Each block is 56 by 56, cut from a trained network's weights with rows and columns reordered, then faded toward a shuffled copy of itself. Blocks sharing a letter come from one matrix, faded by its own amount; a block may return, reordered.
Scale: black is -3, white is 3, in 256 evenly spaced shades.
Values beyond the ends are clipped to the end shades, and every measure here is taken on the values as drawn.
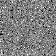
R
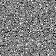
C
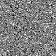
C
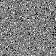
R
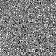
C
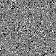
R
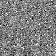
C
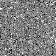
R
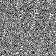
C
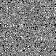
R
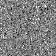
R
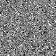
C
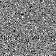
R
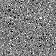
R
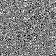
C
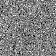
R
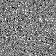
C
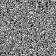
C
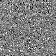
R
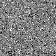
R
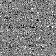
R
